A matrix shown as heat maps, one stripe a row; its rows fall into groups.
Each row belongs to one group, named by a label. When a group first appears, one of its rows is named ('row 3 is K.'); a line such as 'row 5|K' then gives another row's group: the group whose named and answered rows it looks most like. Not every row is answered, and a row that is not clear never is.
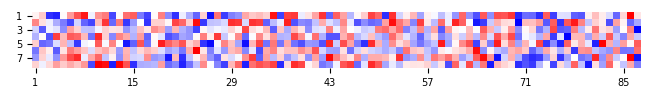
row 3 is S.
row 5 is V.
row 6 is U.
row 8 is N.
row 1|N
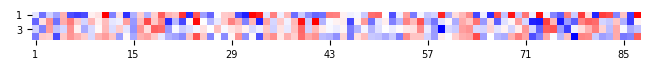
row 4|U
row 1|V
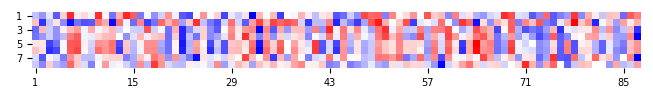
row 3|S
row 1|N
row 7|S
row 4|S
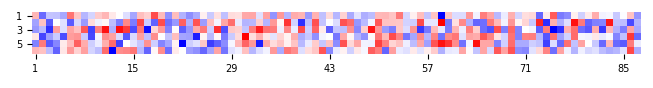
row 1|S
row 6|N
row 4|S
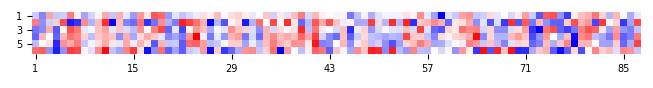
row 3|U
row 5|U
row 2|V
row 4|U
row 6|N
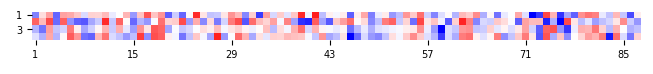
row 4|U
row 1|U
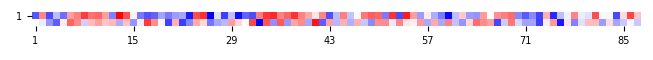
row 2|S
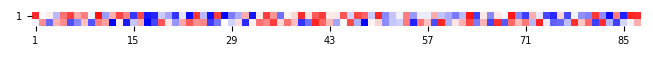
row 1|N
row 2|V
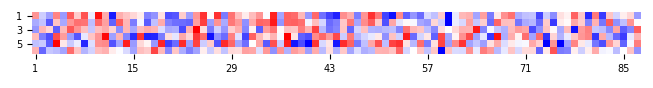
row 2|N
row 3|U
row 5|V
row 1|N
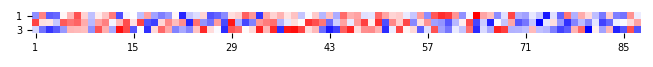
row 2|N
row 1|S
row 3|N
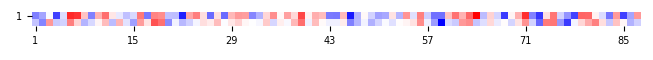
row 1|U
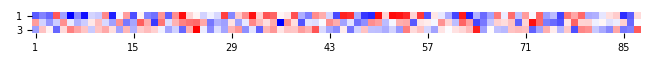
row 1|V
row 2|V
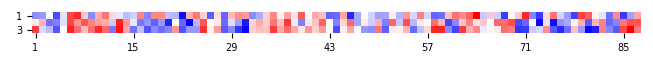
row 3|N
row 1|U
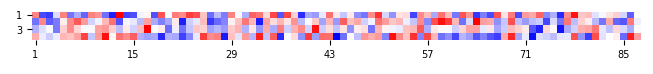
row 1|V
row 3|U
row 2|S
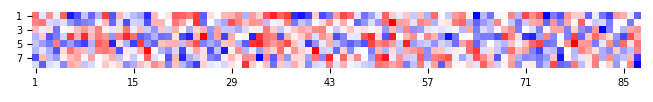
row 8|S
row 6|U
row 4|N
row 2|V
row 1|V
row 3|N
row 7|S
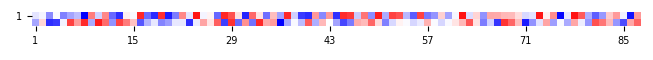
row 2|N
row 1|V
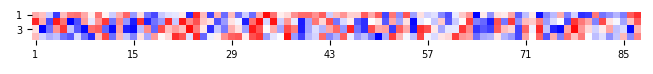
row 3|V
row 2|V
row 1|N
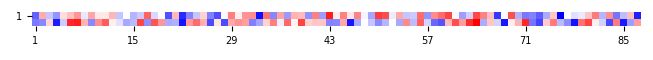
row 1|S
